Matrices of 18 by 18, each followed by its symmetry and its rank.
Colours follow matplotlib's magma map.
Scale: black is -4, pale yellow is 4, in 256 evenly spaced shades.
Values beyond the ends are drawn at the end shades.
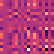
neither, rank two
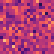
antisymmetric, full rank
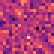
antisymmetric, full rank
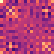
symmetric, rank three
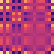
symmetric, rank one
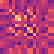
symmetric, rank three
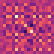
symmetric, rank three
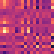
neither, rank two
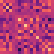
symmetric, rank three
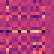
neither, rank two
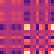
symmetric, rank one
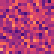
antisymmetric, full rank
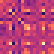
symmetric, rank three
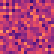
antisymmetric, full rank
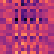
neither, rank two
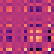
symmetric, rank one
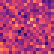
antisymmetric, full rank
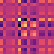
symmetric, rank one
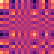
symmetric, rank one
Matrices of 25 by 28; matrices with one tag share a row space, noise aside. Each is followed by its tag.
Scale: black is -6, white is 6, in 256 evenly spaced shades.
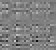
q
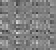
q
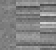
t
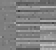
t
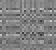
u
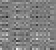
q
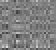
q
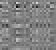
q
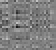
q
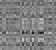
u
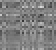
u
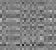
u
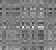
u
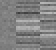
t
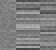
t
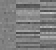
t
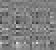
q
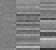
t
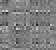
q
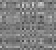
u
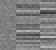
t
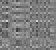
q
